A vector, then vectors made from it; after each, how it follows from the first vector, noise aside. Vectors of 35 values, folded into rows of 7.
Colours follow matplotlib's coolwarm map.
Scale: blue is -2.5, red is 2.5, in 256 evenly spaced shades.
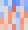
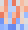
reversed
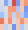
sign-scrambled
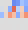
partly zeroed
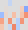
partly zeroed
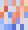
reversed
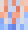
reversed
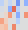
partly zeroed
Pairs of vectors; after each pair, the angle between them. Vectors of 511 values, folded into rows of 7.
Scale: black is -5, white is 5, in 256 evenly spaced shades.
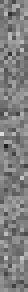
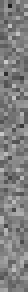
partly aligned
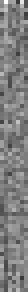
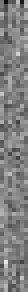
nearly opposite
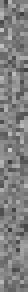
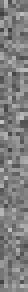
nearly opposite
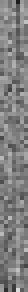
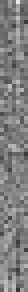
nearly opposite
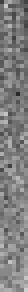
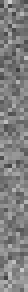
partly aligned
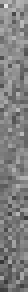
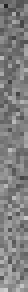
nearly opposite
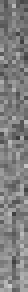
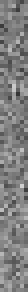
partly aligned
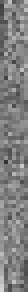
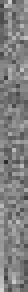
nearly parallel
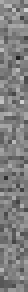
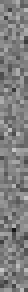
partly aligned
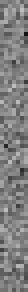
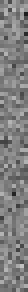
partly aligned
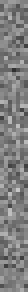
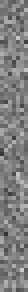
partly opposed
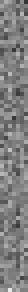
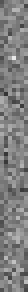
orthogonal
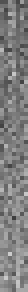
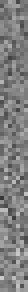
partly aligned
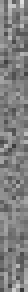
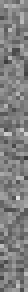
partly aligned
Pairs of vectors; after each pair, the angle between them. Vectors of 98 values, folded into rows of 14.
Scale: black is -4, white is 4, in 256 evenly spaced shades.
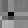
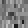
partly aligned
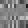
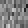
partly aligned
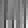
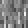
partly opposed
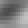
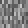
orthogonal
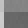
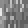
partly aligned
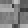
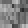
nearly parallel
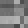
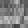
nearly parallel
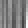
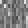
partly aligned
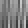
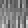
nearly opposite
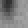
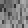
partly aligned
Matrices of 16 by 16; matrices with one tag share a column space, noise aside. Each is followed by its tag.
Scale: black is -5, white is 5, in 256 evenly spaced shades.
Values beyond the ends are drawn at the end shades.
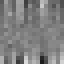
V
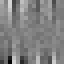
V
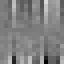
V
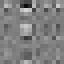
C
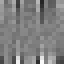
V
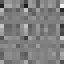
C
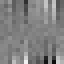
V
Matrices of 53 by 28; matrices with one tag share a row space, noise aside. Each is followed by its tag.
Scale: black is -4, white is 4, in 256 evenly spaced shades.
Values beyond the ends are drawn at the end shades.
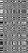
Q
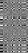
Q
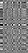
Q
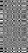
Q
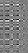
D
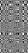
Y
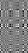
Y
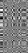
Q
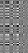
D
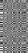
Q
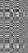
D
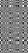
Y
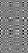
Y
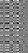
D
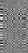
Q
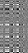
D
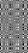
Y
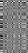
Q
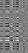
D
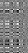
D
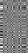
Q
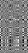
Y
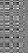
D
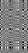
Y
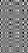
Y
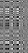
D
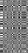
Q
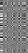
Q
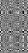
Y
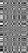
Q
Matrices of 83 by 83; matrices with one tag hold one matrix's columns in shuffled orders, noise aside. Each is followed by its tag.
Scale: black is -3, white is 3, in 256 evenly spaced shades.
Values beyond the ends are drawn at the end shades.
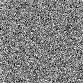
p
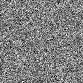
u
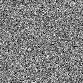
u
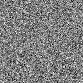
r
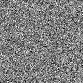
u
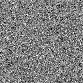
p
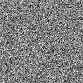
p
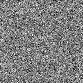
u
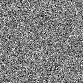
u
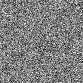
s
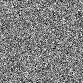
u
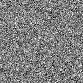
r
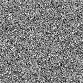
p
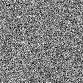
s
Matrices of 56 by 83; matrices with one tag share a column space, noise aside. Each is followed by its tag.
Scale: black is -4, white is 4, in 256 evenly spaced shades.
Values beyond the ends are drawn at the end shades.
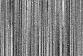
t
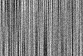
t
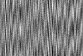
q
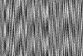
q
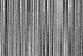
t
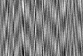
q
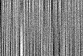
t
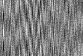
q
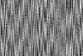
q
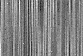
t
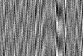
q
